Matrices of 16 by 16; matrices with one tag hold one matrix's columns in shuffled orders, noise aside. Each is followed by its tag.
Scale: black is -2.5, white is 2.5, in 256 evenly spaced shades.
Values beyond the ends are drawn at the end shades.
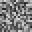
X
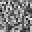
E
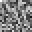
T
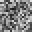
X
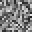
T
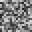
X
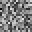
X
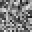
T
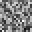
E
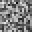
E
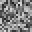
T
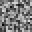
E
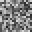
X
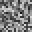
T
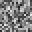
T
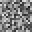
X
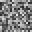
X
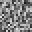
T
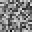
X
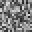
T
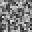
E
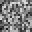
E
